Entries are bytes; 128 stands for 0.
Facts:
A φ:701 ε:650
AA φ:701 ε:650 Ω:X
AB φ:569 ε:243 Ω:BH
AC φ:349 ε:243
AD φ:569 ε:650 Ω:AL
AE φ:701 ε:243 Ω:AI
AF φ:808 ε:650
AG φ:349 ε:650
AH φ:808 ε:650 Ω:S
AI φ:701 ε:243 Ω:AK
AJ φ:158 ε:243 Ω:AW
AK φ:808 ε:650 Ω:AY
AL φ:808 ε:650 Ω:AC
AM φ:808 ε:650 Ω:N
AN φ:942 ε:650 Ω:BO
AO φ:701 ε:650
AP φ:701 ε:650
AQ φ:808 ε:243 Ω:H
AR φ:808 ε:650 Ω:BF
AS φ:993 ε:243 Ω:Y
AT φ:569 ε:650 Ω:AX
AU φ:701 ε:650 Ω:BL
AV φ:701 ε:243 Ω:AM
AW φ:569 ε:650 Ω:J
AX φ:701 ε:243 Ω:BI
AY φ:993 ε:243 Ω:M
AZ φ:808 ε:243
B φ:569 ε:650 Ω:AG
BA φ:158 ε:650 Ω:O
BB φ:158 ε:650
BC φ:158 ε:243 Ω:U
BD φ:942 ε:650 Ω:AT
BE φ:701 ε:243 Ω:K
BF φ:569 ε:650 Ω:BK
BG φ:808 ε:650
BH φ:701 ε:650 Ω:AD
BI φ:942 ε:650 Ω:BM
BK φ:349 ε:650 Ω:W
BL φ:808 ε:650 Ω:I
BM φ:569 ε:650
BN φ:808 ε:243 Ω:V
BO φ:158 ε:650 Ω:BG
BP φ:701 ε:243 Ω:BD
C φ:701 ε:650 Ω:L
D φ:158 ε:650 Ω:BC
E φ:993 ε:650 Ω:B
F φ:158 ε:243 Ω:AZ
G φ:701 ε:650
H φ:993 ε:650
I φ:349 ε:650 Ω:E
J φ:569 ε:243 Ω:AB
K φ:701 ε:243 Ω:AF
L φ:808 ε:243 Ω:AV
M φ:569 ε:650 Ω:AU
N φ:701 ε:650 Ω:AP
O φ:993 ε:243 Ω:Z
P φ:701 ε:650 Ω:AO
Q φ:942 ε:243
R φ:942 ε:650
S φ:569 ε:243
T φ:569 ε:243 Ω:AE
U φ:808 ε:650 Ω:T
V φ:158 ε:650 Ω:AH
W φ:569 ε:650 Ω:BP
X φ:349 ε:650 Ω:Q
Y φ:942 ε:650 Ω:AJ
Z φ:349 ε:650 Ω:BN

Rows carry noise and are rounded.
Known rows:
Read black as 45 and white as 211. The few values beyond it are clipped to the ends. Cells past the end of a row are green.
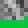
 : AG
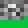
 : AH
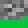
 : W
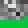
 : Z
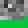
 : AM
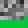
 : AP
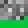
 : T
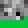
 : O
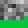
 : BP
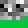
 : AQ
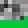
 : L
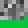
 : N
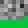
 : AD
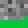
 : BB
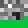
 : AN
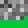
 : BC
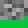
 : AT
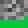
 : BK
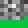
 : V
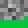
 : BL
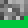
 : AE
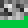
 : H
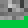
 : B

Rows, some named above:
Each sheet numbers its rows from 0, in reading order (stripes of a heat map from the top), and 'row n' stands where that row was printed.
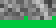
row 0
R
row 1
AG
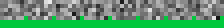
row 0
E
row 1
AS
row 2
BN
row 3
AV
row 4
X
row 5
AY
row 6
BL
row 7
S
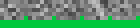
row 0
AK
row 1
BK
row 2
R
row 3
AG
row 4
BB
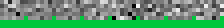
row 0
BA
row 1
M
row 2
M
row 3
AJ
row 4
P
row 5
AR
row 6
AC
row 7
BG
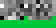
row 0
AO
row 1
AA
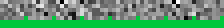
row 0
Y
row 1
BA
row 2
F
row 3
D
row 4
BH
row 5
AD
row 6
AZ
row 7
AU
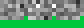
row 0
AW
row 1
BO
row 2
E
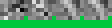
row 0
AF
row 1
Z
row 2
AG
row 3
AG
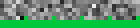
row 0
S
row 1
AL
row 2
U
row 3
C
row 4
Q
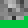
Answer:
I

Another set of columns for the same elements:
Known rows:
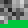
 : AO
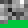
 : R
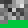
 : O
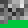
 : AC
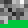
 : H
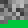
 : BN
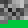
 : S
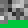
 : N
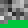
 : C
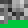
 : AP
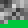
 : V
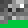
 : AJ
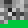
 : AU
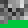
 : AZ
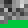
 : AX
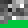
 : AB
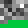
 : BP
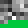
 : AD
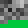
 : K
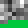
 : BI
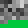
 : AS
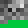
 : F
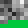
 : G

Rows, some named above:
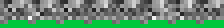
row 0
AY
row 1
BK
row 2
AY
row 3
F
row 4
AS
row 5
BH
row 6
Y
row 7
AS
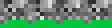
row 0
AY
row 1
Y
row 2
F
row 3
AY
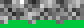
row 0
H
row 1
V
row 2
BN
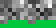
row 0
BB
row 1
Q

